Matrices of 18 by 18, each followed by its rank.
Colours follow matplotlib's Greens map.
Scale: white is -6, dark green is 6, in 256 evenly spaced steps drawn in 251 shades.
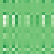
one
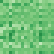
three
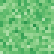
full rank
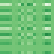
one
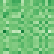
two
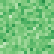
full rank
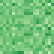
three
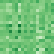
three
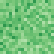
full rank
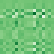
two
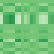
one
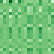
two
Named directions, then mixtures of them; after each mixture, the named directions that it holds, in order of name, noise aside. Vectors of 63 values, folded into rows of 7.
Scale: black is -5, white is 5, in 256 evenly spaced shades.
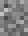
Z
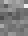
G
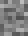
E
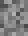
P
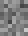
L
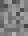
P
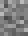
E, Z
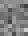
E, L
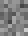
L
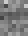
G, L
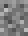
L, Z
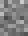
E, Z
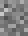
Z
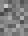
P, Z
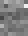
G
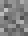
Z
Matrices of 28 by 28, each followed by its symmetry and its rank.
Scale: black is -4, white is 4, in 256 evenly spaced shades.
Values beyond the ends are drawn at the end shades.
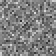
symmetric, full rank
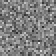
neither, full rank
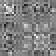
symmetric, rank three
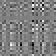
neither, rank two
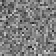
neither, full rank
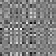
neither, rank two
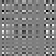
neither, rank one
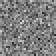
symmetric, full rank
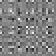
symmetric, rank three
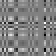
neither, rank one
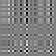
neither, rank one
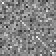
symmetric, full rank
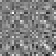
symmetric, rank three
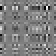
neither, rank two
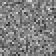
neither, full rank
